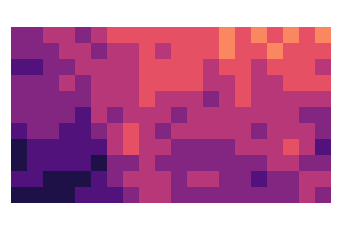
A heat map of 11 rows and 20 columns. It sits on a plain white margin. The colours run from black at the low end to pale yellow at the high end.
The ninth with the lowest average is the bottom left. No regular stripes run through it. There is an overall slope up to the top right. The top right is the ninth with the highest average.
